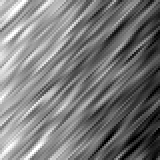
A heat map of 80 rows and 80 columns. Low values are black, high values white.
No single row or column stands out from its neighbours. The values follow a bell shape. Streaks slant up to the right. There is an overall slope up to the left.
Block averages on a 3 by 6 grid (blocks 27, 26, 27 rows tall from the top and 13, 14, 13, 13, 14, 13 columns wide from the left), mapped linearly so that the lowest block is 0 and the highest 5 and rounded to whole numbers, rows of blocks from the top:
544221
543221
543210
